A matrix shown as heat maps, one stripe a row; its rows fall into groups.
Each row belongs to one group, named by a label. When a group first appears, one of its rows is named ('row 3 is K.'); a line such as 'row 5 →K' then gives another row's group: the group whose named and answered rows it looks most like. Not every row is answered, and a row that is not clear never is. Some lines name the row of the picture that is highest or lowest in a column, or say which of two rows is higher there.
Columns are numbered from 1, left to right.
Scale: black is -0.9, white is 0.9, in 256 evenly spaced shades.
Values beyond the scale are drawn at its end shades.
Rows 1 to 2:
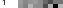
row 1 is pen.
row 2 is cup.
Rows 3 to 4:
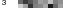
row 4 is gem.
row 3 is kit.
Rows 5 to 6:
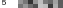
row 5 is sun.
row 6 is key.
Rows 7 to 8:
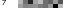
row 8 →cup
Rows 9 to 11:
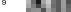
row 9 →sun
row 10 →sun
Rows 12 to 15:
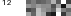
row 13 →cup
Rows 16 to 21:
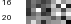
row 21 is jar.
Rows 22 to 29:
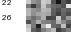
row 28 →sun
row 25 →pen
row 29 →gem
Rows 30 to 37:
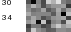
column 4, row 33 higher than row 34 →Yes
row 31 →jar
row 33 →cup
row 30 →kit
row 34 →jar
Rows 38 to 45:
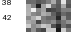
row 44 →pen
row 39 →sun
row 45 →key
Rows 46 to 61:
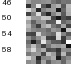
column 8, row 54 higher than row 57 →No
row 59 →key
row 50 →pen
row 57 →jar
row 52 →sun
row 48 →gem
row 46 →pen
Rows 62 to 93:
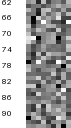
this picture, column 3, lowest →71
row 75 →kit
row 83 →gem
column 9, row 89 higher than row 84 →Yes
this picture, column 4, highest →67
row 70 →gem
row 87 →pen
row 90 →jar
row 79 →gem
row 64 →sun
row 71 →gem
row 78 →cup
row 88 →kit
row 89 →kit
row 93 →cup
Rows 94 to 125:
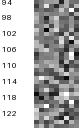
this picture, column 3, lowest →101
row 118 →kit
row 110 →pen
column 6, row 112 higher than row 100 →Yes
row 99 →sun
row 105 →gem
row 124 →key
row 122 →pen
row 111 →key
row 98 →sun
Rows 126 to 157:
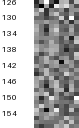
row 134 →sun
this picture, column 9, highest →150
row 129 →sun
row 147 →sun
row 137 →pen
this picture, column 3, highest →126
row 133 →sun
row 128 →gem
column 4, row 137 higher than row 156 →Yes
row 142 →sun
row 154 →pen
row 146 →sun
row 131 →cup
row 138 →pen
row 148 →key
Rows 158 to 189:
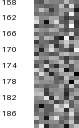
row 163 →sun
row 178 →cup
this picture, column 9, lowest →176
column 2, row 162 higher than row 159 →Yes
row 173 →key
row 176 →jar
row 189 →gem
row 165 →pen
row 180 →gem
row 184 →kit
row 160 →jar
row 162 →pen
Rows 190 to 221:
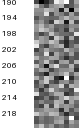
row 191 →gem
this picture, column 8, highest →219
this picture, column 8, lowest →192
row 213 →gem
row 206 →sun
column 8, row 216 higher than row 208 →Yes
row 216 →kit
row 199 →key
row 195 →key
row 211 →key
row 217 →cup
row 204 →pen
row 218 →pen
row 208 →kit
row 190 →kit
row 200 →pen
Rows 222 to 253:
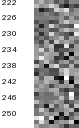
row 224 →kit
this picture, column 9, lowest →252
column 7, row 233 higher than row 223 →Yes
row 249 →jar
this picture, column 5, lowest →251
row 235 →cup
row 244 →pen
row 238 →sun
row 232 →kit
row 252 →jar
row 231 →key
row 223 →pen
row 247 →gem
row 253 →pen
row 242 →cup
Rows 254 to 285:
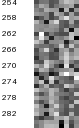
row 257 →key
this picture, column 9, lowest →263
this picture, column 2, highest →262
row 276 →pen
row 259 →sun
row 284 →cup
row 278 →pen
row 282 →sun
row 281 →pen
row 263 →jar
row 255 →jar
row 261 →cup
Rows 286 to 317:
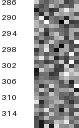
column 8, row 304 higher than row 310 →Yes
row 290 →gem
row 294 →sun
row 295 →key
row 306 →cup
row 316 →kit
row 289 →kit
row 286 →gem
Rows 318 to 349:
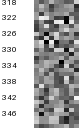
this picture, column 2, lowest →346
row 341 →sun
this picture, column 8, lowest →331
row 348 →pen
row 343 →gem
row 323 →key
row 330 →key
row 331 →cup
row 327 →kit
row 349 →kit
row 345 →key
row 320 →jar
